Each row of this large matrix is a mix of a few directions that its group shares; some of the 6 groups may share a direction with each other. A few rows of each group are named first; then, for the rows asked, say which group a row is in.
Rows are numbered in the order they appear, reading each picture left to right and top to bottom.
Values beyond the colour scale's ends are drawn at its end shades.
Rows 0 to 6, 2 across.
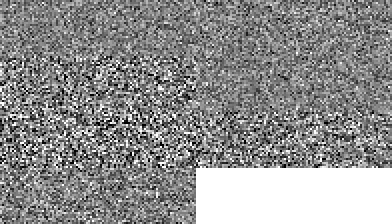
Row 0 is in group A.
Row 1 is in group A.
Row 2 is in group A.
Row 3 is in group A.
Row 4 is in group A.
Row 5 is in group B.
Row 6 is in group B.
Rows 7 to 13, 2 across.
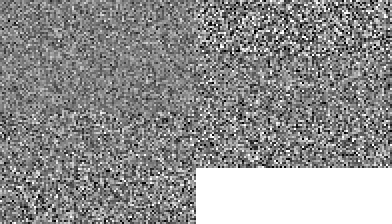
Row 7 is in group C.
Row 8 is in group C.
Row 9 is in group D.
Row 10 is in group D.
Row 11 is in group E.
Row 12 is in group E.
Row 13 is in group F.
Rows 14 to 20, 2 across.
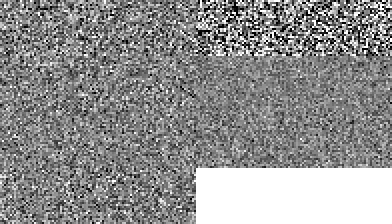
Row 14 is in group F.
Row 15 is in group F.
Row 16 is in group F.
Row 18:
C
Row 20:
A
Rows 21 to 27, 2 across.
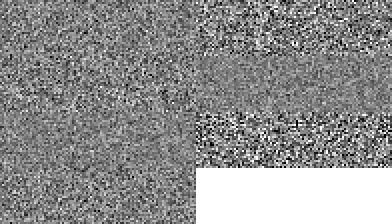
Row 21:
C
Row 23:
A
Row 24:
B
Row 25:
B
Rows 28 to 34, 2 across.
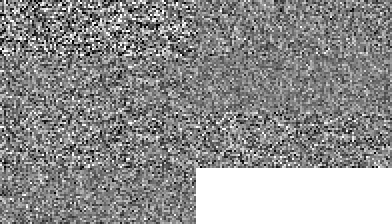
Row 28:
B
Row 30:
B
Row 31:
D
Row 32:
B
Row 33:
B
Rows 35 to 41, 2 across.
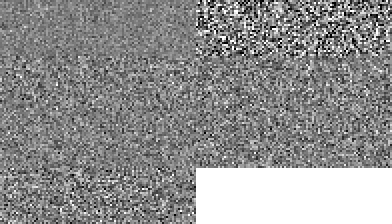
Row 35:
F
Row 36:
F
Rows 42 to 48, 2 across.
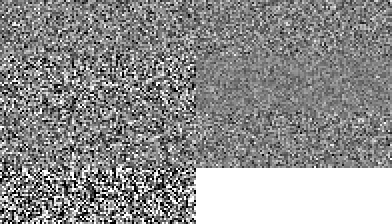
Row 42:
C
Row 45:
A
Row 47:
E
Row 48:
D
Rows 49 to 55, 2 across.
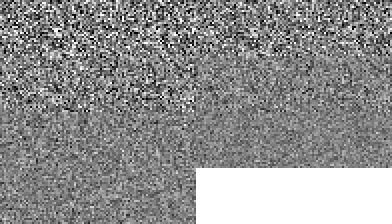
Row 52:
D
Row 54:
A
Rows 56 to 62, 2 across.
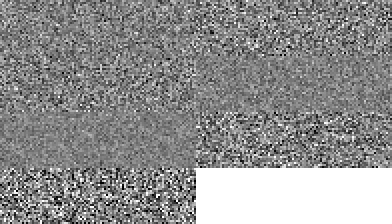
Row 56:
E
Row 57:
E
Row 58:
E
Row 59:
C
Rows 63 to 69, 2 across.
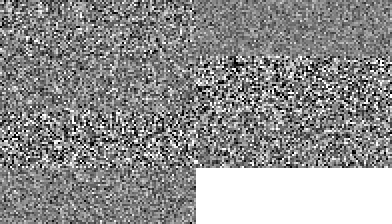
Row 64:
C
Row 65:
D
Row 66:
F
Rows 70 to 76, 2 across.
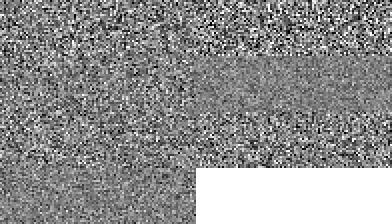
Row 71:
D
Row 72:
F
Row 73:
B
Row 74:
B
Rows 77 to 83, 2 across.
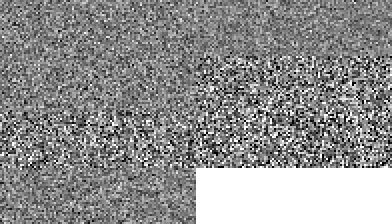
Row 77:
C
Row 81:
D
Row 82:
A
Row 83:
B
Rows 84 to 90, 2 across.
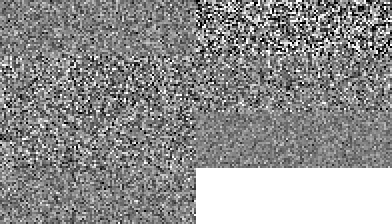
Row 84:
C
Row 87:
D
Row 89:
C
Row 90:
E
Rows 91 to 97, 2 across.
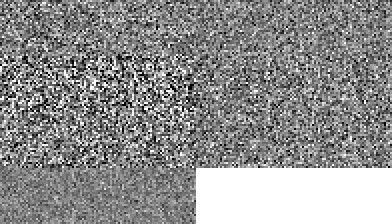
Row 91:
B
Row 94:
A
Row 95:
C
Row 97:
E
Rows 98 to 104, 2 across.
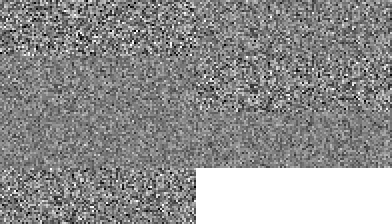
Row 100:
C
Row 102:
C
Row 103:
D
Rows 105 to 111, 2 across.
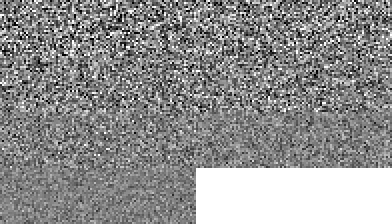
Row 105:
B
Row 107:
F
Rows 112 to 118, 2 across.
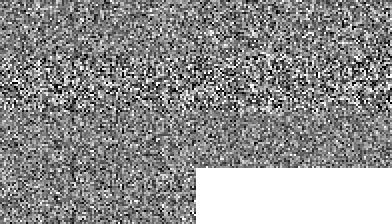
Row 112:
F
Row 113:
D
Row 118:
E
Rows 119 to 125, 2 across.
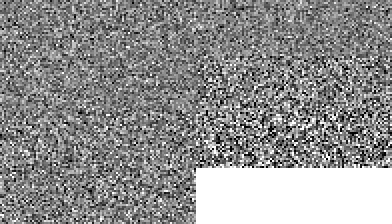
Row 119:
B
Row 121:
B
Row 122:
C
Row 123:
F
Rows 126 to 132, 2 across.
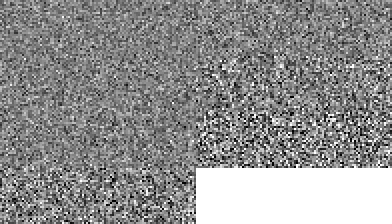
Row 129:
F
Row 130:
D
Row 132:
D
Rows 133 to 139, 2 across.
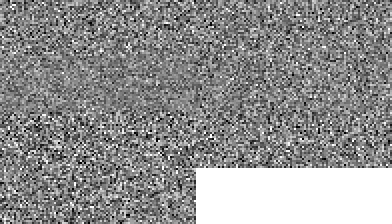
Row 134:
D
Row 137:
B
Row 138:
D
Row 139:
B
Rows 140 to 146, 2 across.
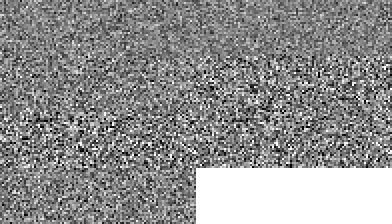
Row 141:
E
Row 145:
F
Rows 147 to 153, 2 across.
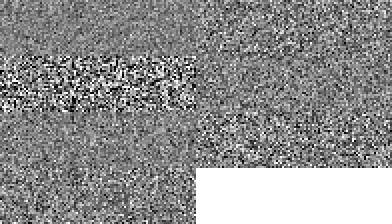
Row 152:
B
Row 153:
F
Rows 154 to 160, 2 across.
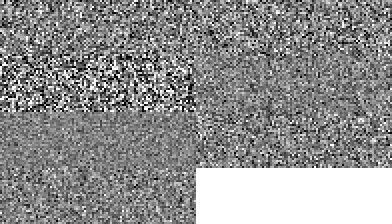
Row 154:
F
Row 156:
D
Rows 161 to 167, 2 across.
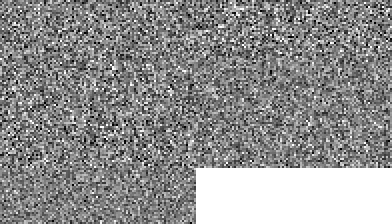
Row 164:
A
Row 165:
D
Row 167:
A
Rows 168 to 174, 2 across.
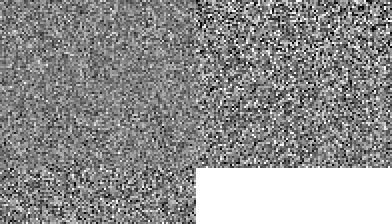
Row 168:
D
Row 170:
F
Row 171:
C
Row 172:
A
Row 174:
A
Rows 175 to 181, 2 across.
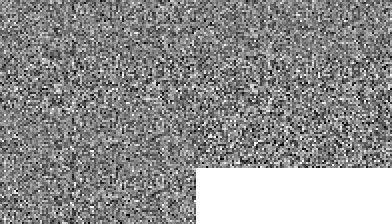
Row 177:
C
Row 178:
E
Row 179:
B
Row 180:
C
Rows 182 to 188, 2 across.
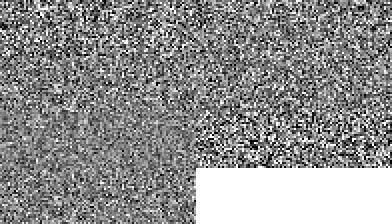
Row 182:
F
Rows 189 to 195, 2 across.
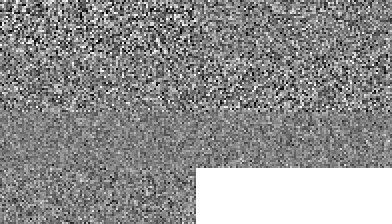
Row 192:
C
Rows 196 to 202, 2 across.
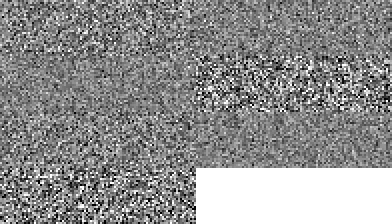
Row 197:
D
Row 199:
D
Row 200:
C
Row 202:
F
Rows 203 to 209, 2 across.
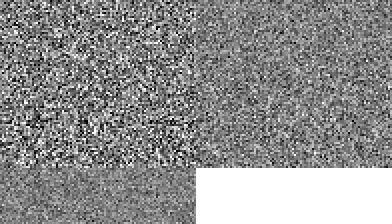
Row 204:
C
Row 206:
A
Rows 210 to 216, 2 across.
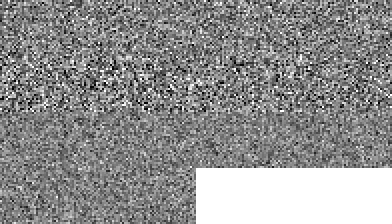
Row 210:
A
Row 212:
D
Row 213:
F
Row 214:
A
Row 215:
A
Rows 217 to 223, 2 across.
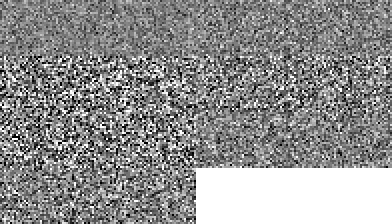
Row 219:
B
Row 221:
C
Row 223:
B
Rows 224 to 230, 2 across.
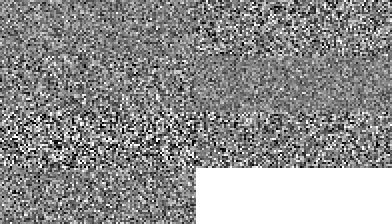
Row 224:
B
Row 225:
A
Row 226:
F
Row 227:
C
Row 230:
C
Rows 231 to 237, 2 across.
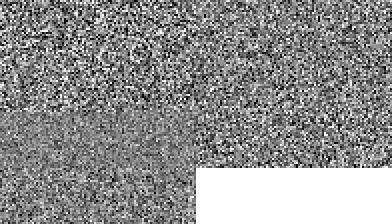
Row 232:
C
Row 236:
A
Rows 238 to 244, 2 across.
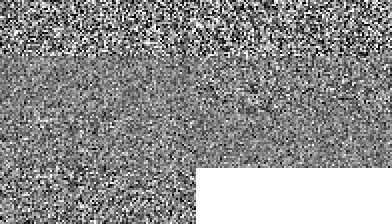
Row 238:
C
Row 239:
F
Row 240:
C
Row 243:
C
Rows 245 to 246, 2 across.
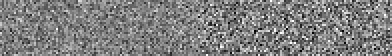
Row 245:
F
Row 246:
C
